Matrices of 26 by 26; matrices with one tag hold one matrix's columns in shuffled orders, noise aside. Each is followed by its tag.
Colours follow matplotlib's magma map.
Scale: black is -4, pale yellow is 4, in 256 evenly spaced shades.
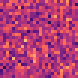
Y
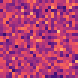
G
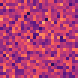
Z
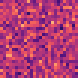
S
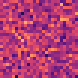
Z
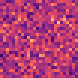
Z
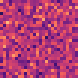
S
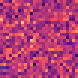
Z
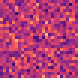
Z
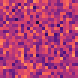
Y
